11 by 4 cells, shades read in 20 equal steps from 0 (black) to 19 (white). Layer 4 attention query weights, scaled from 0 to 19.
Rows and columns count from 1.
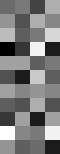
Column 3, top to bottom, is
5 13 9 18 7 15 11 13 2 9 8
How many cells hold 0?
1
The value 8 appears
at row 1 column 1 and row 11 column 3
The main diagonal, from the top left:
8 6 9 2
